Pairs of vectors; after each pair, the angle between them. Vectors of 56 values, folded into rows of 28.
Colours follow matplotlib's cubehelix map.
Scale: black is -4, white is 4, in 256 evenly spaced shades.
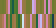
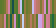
nearly parallel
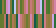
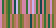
partly opposed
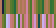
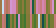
nearly opposite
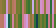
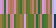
partly aligned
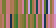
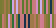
orthogonal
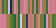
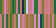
orthogonal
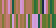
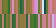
nearly opposite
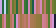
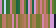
nearly parallel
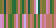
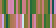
orthogonal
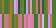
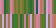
orthogonal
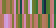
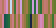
partly opposed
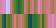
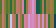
partly opposed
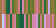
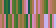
partly aligned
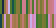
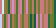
nearly opposite
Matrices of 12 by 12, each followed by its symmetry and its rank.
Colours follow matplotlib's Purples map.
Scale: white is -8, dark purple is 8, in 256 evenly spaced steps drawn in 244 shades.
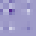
symmetric, rank one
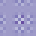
symmetric, rank one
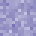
neither, full rank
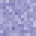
neither, full rank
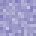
symmetric, full rank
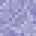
symmetric, full rank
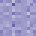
neither, rank two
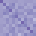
symmetric, full rank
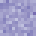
neither, full rank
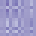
neither, rank one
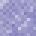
symmetric, full rank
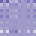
neither, rank one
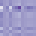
neither, rank one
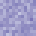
neither, full rank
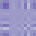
symmetric, rank one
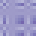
symmetric, rank one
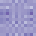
neither, rank two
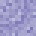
symmetric, full rank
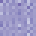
neither, rank two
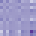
symmetric, rank one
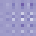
neither, rank one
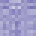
neither, rank two
